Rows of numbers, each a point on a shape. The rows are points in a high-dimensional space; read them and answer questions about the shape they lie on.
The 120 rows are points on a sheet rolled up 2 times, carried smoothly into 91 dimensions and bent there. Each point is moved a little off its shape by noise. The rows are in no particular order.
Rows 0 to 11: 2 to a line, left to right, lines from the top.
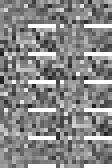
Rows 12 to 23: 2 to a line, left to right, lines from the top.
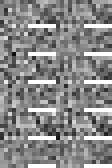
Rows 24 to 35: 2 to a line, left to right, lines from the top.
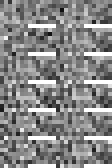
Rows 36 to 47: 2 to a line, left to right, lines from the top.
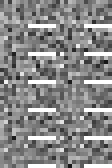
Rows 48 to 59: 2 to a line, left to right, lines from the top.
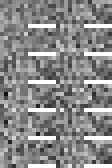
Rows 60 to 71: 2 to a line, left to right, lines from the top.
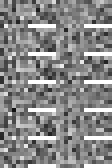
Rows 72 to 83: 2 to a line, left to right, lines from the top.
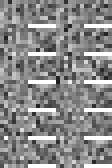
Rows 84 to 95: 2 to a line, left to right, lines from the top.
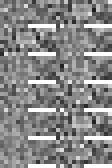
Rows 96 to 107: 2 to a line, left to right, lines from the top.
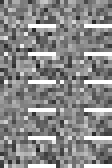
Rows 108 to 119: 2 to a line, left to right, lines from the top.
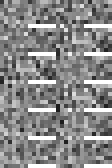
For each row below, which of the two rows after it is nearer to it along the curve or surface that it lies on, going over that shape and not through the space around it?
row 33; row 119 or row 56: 56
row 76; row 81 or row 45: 45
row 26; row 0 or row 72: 72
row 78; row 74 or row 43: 74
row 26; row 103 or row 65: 65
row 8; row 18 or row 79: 18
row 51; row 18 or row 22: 18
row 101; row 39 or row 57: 39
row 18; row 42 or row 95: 95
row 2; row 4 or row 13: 4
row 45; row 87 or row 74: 74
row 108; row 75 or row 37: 37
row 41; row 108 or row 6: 6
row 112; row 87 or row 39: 39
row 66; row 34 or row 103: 34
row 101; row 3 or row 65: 65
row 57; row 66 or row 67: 67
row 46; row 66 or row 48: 48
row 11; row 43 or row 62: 62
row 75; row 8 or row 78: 8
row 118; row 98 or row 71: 71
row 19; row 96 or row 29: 96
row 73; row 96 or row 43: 96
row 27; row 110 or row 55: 110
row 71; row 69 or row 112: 69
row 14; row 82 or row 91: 91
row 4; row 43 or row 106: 106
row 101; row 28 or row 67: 28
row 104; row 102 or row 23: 102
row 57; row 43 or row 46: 46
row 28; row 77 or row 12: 12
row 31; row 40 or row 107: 40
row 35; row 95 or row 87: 95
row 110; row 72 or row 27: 27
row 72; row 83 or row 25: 83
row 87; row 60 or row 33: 33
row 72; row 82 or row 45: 45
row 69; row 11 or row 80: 80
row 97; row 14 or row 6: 14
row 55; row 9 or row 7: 9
